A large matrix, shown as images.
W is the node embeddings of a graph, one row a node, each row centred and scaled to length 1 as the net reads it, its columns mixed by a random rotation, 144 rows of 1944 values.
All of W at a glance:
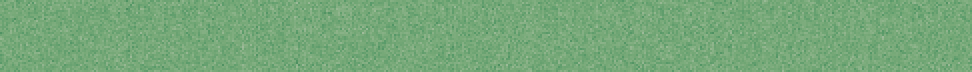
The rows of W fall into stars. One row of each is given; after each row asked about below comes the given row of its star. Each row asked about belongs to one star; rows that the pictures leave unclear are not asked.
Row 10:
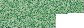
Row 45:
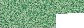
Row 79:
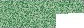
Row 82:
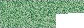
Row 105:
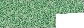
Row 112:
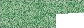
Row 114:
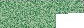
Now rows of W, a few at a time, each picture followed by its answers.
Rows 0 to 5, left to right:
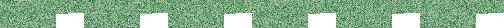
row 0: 82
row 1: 112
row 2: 105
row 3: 82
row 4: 105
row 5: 112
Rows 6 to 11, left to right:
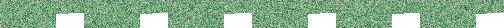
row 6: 79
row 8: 45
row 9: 114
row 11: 45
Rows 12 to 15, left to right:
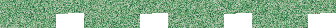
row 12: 82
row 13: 79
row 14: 10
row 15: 114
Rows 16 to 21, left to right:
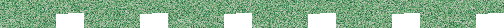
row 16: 82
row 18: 82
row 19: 114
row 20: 114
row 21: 10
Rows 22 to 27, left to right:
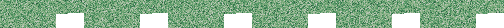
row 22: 10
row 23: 79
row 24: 114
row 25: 114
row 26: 105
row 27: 114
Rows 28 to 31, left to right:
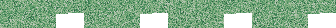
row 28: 82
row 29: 105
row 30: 79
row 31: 114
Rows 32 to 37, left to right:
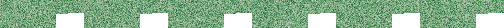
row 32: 112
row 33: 79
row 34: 10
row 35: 114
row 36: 10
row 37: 114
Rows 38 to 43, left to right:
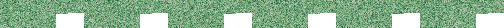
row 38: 114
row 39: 10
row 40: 45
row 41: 79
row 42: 45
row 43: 105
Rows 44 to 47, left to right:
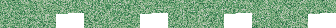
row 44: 114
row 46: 105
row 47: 112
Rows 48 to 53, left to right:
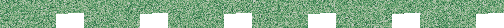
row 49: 79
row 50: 82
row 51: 114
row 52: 112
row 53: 112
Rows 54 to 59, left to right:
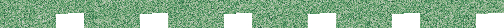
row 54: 114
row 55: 82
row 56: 114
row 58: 10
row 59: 105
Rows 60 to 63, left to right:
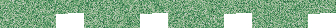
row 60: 45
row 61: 105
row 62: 82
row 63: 114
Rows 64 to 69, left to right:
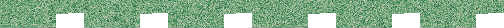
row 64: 82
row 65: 82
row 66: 82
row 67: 114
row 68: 105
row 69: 82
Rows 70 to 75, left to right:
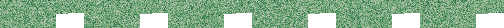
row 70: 112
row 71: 79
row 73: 79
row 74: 45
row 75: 114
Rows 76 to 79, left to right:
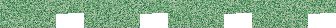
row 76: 10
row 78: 45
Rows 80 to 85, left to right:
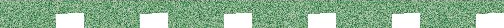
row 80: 45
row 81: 45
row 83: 114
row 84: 105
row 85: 112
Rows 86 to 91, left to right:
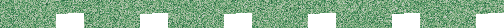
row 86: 79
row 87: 114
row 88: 79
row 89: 79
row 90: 45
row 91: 105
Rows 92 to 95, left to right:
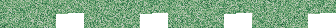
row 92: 112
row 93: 79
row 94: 112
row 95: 79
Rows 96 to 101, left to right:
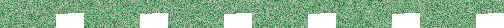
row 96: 45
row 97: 112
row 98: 10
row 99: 79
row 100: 112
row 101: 79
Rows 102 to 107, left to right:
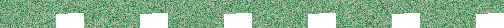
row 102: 114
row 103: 82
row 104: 79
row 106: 45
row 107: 45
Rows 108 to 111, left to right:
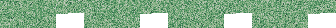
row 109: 10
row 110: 112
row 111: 79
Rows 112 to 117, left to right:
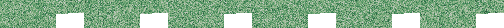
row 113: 105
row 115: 82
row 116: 45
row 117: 105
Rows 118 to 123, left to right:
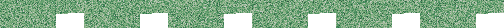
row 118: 105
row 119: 82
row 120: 82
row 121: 114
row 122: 10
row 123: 105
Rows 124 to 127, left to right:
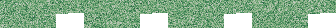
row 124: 114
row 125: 114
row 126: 82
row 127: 45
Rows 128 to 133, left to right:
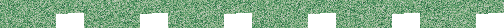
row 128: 79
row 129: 45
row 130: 79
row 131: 79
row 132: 105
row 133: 105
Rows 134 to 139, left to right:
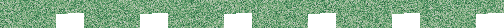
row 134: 45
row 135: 10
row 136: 10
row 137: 112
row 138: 82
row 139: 105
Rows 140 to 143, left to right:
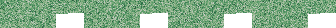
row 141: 105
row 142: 79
